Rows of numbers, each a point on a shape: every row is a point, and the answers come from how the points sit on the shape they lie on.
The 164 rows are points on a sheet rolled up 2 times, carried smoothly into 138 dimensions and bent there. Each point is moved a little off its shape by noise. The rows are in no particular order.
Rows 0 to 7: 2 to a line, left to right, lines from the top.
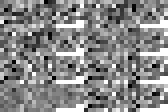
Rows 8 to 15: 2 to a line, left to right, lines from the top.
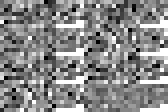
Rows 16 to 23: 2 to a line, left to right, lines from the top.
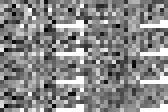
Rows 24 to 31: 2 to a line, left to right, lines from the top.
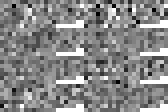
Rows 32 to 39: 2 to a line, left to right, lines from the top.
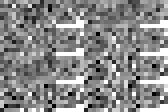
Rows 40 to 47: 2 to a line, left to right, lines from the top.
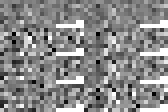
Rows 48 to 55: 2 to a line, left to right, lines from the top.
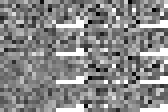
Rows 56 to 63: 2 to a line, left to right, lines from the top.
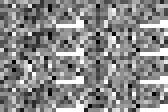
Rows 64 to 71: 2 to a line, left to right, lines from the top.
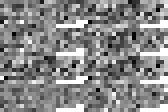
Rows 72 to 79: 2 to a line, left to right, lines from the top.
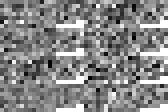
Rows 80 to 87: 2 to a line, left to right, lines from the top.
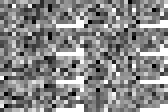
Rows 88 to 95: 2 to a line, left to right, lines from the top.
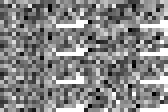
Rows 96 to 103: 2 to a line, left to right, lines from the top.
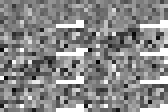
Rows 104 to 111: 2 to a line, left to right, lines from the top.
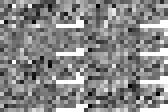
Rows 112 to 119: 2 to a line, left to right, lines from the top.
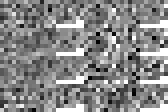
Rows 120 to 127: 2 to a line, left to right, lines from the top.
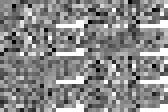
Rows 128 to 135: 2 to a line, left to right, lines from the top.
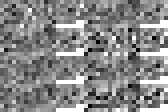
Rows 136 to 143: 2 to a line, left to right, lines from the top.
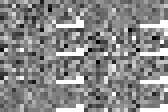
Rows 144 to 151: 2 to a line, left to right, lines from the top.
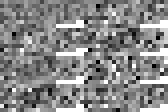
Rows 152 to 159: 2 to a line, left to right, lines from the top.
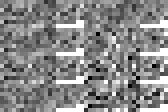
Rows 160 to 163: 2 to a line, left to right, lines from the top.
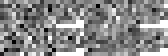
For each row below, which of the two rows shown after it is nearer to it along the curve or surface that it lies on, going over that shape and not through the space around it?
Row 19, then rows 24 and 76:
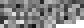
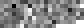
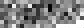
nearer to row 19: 76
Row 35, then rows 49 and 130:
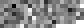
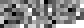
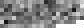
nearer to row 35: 130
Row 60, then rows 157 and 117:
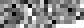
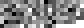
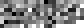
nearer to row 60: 157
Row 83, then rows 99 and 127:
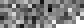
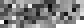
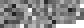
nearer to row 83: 99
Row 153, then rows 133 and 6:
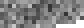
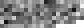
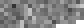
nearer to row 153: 133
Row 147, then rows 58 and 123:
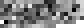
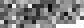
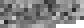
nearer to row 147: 58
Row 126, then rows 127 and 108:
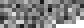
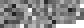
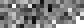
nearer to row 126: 108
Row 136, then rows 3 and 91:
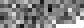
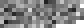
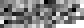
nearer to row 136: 91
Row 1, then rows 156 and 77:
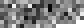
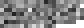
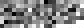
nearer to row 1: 77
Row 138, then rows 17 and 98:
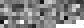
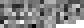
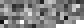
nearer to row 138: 98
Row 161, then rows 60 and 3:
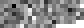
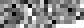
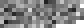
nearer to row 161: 3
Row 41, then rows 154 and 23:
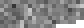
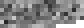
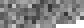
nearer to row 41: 23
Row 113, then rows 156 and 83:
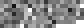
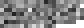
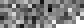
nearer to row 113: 156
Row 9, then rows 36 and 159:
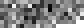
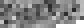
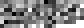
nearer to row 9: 159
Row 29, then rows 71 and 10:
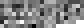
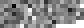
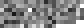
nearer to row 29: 71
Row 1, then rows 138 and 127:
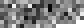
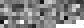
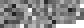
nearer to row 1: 138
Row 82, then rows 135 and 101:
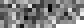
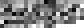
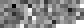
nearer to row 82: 135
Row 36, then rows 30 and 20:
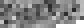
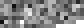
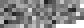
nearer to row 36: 20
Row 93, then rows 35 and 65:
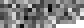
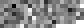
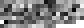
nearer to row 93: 65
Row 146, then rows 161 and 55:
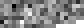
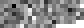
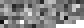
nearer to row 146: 55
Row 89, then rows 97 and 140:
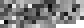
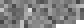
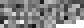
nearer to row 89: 140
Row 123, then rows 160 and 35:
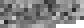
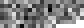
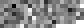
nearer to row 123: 35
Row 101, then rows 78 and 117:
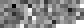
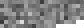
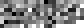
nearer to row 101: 78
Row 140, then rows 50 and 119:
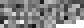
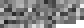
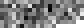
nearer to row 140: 119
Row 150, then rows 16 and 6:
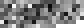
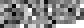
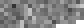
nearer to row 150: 16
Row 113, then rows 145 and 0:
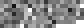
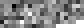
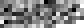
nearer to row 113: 145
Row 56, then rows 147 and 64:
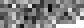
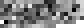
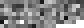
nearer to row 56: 147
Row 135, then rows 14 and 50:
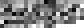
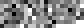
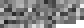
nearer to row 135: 14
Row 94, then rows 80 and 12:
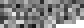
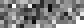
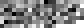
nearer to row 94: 80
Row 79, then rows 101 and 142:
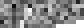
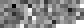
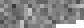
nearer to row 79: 101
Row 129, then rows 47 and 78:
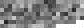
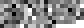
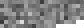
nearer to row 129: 78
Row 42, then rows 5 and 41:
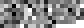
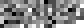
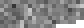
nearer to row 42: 5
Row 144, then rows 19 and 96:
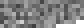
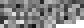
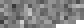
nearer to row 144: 96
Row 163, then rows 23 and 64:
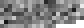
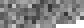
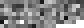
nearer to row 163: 23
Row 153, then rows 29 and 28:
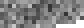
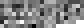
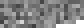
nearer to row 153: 28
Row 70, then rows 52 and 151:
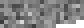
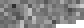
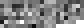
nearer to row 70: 52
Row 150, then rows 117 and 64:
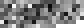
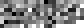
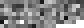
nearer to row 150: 117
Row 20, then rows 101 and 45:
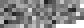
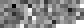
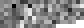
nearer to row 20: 101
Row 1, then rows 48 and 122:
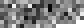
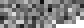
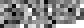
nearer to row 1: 48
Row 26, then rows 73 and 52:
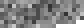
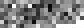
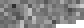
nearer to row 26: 52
